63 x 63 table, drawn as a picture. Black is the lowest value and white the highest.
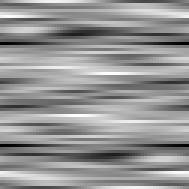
It looks the same turned upside down. On average the colour sits 60% of the way up the scale. Streaks run across, left to right.
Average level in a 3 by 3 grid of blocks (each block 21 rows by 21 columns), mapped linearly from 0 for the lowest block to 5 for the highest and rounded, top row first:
1 0 1 | 2 5 2 | 1 0 1
